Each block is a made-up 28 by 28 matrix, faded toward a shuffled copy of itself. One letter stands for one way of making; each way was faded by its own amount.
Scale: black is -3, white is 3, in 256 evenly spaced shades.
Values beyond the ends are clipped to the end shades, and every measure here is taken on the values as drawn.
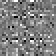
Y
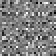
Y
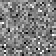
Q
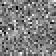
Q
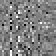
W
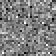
Q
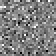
Q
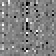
W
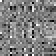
Y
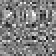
Y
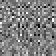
Y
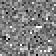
Q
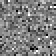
Q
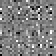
W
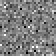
Q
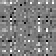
W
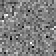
Q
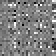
W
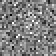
Q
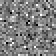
Q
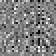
Y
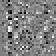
W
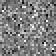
Q
